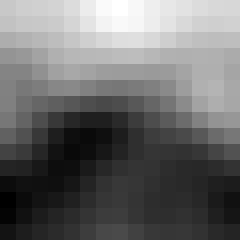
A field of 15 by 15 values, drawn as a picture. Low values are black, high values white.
The field climbs toward the top. The ninth with the highest average is the top middle. The bottom left is the ninth with the lowest average. There are no lone odd cells.
